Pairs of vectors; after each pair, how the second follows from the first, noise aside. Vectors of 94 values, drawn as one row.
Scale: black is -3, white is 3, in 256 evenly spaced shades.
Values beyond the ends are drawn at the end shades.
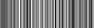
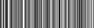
shuffled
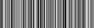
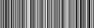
shuffled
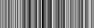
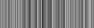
shrunk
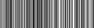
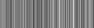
shrunk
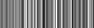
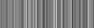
shrunk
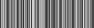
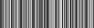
reversed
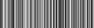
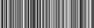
reversed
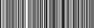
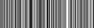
reversed
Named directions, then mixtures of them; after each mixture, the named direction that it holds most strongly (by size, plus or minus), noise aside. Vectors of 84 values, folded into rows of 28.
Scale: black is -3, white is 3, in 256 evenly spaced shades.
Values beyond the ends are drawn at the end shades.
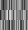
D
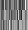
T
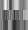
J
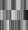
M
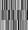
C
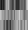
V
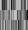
M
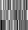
C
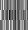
D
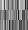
T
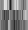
J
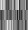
V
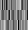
C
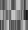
M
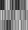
V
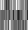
V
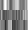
J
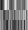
J
